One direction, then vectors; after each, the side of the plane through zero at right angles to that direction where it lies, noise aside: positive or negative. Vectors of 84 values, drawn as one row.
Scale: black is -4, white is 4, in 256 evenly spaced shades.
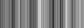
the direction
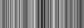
negative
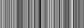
negative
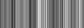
positive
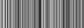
negative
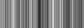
negative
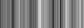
positive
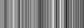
negative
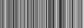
positive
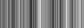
positive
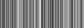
positive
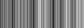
positive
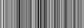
negative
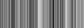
positive
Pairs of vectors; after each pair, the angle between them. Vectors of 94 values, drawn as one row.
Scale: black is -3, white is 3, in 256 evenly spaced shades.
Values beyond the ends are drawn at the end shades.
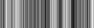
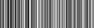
orthogonal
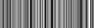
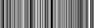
nearly parallel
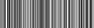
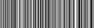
partly aligned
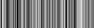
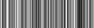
nearly opposite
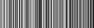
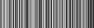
nearly parallel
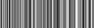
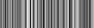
partly aligned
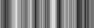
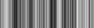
nearly opposite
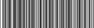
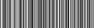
partly aligned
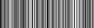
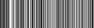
partly aligned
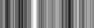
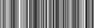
partly opposed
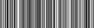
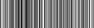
orthogonal
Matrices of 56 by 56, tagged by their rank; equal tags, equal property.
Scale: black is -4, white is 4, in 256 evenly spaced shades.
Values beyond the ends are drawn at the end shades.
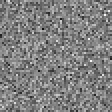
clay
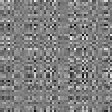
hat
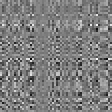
hat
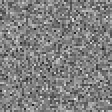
clay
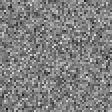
clay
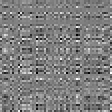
hat
